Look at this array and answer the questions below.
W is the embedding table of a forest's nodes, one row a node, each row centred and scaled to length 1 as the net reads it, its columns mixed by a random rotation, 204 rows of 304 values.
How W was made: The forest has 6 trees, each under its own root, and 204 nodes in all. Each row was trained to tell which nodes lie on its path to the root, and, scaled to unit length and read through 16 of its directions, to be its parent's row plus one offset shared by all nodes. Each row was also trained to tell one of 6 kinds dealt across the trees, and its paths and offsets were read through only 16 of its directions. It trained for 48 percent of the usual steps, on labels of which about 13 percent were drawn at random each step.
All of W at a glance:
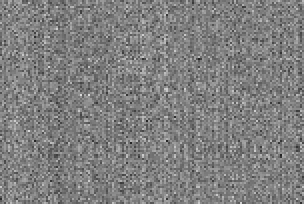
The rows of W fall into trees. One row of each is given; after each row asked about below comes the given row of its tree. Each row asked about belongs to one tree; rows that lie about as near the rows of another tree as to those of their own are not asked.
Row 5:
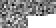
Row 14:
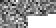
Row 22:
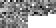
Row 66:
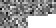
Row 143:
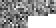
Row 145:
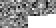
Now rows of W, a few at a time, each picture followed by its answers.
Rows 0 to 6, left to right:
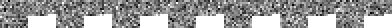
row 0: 14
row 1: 5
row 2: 5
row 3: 14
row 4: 145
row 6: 22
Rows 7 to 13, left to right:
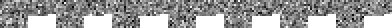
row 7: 14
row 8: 14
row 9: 5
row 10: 22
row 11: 22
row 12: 145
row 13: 66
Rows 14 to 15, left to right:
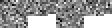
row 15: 14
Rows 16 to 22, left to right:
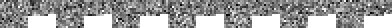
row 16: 143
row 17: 5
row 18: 143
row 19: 5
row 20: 5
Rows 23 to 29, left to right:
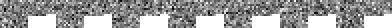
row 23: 145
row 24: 145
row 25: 66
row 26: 14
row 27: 66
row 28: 22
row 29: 66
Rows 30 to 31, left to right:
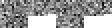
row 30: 5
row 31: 14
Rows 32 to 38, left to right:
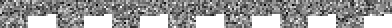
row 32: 14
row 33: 22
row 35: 145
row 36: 5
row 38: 143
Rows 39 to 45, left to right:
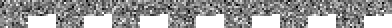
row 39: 5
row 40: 14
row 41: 14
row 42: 14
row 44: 14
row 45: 66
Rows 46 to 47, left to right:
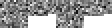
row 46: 22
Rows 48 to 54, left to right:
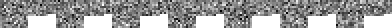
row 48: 5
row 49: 143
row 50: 145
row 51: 143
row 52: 14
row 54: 66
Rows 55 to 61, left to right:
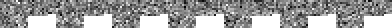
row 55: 66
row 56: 5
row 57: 5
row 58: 22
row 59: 22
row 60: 5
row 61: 22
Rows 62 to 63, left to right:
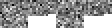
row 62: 22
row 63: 14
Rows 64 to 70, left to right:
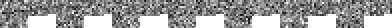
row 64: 66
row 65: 5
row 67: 143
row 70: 22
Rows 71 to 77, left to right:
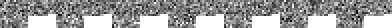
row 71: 22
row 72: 5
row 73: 145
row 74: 14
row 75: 145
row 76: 143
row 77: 14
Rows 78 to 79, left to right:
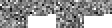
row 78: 14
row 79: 143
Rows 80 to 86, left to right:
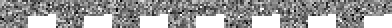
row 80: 145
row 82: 14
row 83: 66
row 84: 22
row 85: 66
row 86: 66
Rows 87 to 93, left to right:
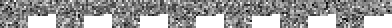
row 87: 143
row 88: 14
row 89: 5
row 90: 145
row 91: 145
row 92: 66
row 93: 143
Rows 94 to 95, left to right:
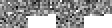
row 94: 5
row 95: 143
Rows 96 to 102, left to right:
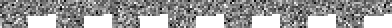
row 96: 5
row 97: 14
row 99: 22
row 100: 14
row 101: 5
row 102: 145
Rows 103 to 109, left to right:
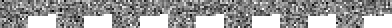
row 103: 143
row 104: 14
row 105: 66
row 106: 14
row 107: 145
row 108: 66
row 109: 5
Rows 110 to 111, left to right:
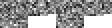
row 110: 145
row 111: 5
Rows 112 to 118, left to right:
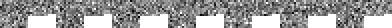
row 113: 66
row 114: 66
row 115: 22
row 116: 5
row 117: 66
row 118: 22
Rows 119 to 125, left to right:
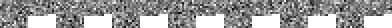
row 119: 5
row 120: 143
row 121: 145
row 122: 66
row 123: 5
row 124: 143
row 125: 145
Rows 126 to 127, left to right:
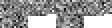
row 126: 145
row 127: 14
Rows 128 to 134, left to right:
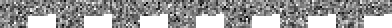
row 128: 5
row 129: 66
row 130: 66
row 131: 66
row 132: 14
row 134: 66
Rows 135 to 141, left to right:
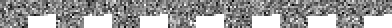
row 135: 5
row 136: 145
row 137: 5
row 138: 145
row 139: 14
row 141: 14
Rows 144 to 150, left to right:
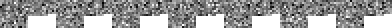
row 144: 5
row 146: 145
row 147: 143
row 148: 145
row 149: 5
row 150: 145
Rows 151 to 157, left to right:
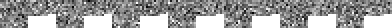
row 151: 14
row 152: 22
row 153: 145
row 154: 145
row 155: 5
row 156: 14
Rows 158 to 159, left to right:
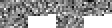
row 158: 14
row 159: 22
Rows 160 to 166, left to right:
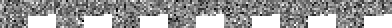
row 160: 66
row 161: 5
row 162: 5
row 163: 66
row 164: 5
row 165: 66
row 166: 5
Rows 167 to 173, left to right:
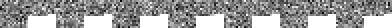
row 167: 14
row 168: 22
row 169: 14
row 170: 5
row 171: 145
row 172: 143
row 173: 5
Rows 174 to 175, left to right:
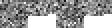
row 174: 145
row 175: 14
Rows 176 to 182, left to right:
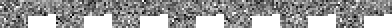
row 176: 143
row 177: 145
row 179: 143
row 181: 5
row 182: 143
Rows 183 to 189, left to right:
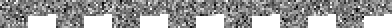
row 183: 14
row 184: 14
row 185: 66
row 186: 5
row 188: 14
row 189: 66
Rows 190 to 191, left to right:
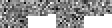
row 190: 14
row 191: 143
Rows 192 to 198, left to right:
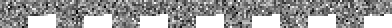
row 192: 5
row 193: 14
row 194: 5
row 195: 66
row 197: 66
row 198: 143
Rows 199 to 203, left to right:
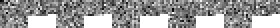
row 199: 14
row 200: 5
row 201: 143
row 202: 14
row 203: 14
